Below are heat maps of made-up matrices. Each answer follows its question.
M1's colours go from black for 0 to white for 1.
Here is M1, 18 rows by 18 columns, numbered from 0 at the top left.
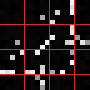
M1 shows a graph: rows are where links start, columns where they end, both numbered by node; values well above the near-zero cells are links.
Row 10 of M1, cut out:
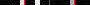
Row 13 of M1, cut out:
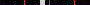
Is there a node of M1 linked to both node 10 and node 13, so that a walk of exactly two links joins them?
no
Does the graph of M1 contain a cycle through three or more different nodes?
no
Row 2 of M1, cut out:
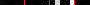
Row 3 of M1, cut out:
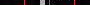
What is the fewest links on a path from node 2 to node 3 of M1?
3
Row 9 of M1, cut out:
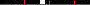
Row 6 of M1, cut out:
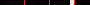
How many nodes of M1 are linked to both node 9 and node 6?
0
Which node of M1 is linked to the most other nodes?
node 14
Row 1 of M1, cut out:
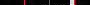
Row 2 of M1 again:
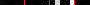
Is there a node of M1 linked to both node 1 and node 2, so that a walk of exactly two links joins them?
yes
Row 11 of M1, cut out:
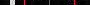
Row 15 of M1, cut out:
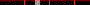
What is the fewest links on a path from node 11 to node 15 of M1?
5
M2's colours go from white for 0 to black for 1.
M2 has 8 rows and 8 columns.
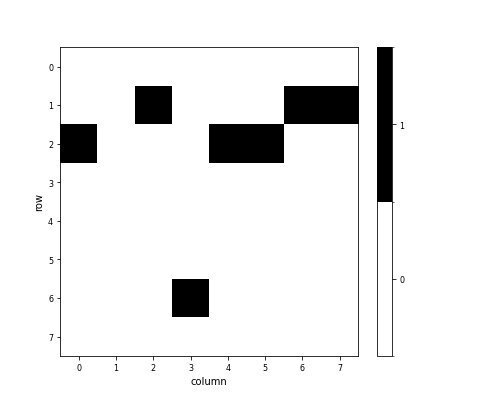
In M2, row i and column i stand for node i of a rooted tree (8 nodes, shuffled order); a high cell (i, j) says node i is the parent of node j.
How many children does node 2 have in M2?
3
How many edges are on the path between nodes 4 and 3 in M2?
4
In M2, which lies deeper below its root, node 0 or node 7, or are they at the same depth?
node 0
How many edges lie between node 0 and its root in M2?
2
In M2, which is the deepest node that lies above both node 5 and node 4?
2
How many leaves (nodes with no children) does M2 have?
5
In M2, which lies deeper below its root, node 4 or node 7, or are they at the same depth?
node 4
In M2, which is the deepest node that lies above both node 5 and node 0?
2
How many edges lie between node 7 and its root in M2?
1
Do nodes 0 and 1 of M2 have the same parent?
no
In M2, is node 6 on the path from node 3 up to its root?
yes
